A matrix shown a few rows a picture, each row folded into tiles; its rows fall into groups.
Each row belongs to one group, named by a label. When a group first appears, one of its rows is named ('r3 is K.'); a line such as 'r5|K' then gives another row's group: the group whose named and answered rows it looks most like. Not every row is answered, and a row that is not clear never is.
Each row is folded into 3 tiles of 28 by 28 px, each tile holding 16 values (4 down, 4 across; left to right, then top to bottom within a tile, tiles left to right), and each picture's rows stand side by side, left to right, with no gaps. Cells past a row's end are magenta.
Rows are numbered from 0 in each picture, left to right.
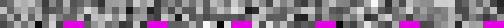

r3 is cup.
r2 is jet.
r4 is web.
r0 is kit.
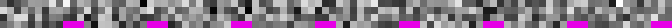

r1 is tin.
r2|kit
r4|cup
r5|cup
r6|tin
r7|web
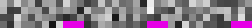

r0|tin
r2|cup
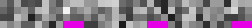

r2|tin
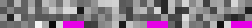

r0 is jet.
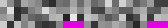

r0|cup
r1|cup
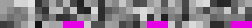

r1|cup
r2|cup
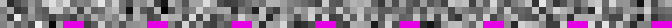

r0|jet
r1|kit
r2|cup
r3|cup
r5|web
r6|cup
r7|cup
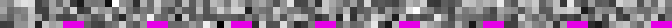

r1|web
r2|jet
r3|web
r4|web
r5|tin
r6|jet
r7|web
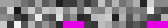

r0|cup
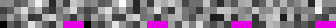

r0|web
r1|web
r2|cup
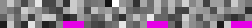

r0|web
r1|web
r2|tin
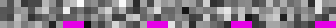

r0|tin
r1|web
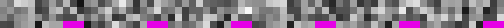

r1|web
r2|web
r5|kit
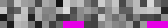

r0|tin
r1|jet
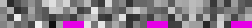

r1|cup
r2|kit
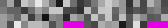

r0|cup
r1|kit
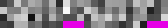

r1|kit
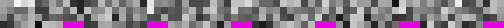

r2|tin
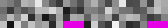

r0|cup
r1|web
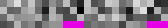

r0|kit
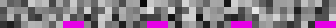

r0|web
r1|tin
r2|tin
